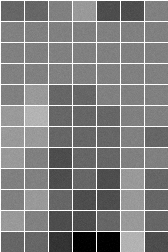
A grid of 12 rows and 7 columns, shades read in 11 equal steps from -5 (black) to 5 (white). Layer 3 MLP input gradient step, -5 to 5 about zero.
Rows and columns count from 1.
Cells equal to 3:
0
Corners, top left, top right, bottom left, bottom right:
-1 0 -1 -2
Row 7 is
1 1 -1 -1 -1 0 -1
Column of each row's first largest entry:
4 1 1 1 2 2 1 1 6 2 1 6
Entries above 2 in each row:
0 0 0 0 0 0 0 0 0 0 0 0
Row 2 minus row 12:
1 1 3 5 5 -2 2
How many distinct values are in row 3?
1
